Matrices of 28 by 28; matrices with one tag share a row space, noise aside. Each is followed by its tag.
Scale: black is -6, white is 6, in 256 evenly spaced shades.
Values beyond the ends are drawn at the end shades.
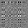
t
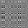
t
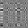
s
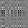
t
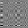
s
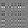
t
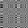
s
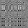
t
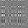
t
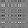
t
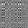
t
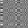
s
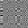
s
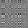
t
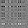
t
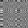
s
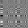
s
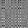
t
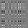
t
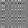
t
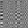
s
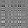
t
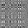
t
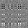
t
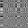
s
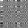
s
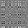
t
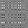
t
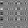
s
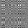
t
